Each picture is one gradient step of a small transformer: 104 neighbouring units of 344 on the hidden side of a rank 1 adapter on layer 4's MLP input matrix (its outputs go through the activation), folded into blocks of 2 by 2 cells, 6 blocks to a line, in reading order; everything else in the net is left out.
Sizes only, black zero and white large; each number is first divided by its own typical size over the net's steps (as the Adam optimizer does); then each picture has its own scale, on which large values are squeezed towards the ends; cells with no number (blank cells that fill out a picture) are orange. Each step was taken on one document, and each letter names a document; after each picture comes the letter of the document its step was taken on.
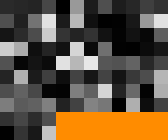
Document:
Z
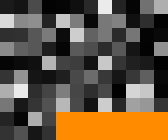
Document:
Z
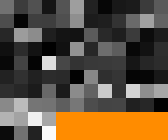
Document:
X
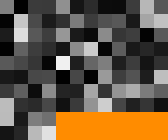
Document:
X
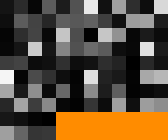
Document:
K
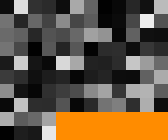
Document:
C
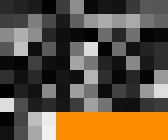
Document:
X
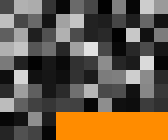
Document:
Z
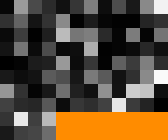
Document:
C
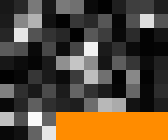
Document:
X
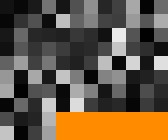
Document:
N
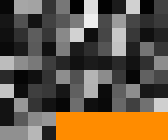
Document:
N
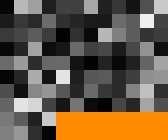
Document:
K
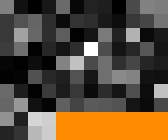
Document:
X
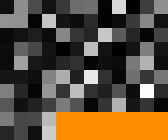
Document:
C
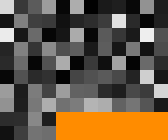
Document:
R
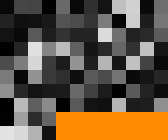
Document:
N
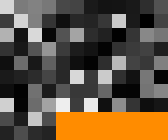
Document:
R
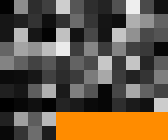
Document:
N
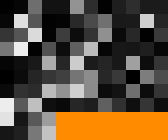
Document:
X
